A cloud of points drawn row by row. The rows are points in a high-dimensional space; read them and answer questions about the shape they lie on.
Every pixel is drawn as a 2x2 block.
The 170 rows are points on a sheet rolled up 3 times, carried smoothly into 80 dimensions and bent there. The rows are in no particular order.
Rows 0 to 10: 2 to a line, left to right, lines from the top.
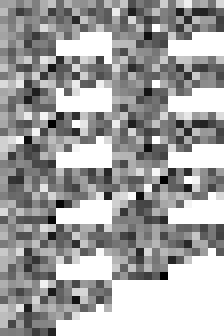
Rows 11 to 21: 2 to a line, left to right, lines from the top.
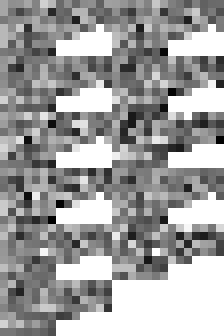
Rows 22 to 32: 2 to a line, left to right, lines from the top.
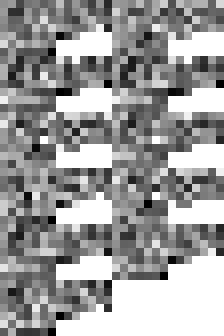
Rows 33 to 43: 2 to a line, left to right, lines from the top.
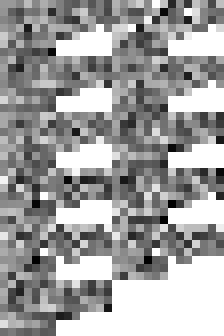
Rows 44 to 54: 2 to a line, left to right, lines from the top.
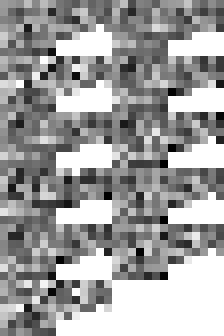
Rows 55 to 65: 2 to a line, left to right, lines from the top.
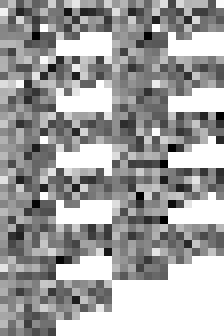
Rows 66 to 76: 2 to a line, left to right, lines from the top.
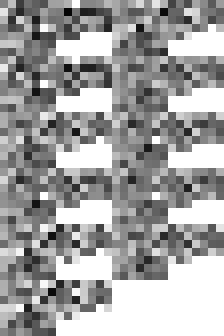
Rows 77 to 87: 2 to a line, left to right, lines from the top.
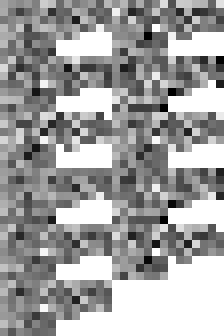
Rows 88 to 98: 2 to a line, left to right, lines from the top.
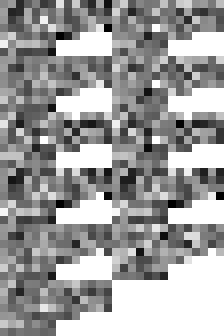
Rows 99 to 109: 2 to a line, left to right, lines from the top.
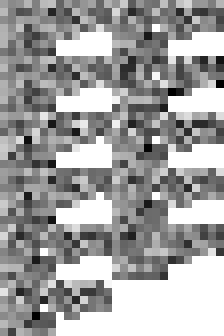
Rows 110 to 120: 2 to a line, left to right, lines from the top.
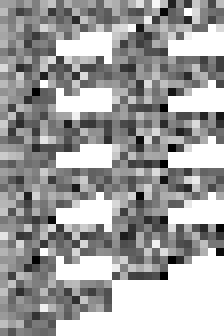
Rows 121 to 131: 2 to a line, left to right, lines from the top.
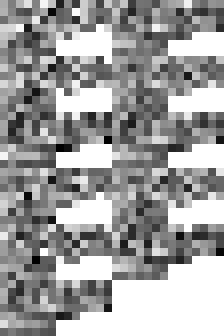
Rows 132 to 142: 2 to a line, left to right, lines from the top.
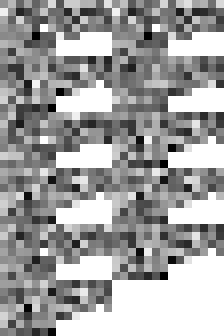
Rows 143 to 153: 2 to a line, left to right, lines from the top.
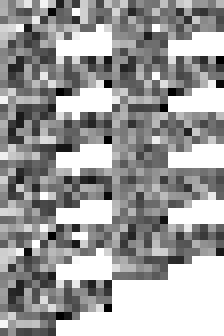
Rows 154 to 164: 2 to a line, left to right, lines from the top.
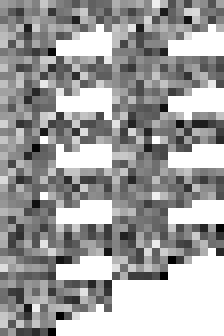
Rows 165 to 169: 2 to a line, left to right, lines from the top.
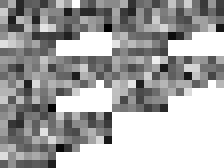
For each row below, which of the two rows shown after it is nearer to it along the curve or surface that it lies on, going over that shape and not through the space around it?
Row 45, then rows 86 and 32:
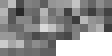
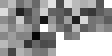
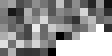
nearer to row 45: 32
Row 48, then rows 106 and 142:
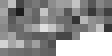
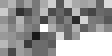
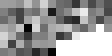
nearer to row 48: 106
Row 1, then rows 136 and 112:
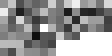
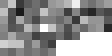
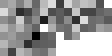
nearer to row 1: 112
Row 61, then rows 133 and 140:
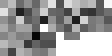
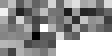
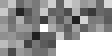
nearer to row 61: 133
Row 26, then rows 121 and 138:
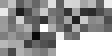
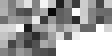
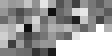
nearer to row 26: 121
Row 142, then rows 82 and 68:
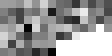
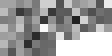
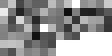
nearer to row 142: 82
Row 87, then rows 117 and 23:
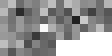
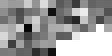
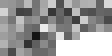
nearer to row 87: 23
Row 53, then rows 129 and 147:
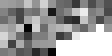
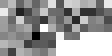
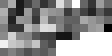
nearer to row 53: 147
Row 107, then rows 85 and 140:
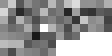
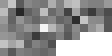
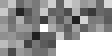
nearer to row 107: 140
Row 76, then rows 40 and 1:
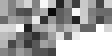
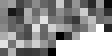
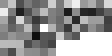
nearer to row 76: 1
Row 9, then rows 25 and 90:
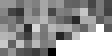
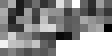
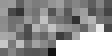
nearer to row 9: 90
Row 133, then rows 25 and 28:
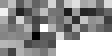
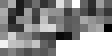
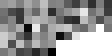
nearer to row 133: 25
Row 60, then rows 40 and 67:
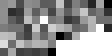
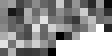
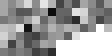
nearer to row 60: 40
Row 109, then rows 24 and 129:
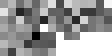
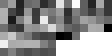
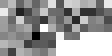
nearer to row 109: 129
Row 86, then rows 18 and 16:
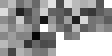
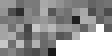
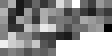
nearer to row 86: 16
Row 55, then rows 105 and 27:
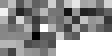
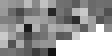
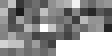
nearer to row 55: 27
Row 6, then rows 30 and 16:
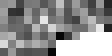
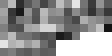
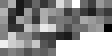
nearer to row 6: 30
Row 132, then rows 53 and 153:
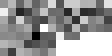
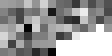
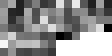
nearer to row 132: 153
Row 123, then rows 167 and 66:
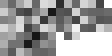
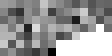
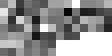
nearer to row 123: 66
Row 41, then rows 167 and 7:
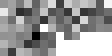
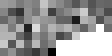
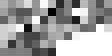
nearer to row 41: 7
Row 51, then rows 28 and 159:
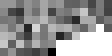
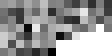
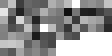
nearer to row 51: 28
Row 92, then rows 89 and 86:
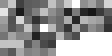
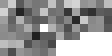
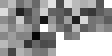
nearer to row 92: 86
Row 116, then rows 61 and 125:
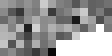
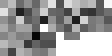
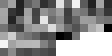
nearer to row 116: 125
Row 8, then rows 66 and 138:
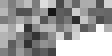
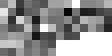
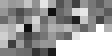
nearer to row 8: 138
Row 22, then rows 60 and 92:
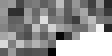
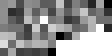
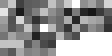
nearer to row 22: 60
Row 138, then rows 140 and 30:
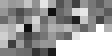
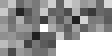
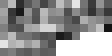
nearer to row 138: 140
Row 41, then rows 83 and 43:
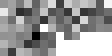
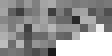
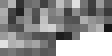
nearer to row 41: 43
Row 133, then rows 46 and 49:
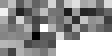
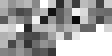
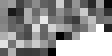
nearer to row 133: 46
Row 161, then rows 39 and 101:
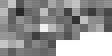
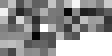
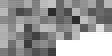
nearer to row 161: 101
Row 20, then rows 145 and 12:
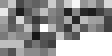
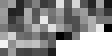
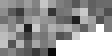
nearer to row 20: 145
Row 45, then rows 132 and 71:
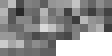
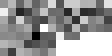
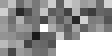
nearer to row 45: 71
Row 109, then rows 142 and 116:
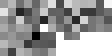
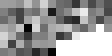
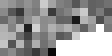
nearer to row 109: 142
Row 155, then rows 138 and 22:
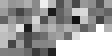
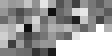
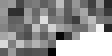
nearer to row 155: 138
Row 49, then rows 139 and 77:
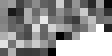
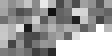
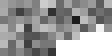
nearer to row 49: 139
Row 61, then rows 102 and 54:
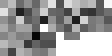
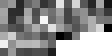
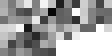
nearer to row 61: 54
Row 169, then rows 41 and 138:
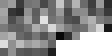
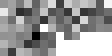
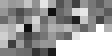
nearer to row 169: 138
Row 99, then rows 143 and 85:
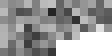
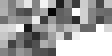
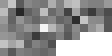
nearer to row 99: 85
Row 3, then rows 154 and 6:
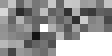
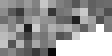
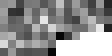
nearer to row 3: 6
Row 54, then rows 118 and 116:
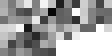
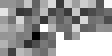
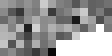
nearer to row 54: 118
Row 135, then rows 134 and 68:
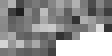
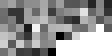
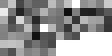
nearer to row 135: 134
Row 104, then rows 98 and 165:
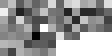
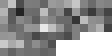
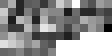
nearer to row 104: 165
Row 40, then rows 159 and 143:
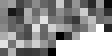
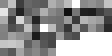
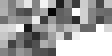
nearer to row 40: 159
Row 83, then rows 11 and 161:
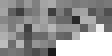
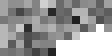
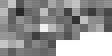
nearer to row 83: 161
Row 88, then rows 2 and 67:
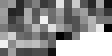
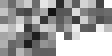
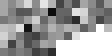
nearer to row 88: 67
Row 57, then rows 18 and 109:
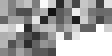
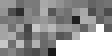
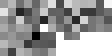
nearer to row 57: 109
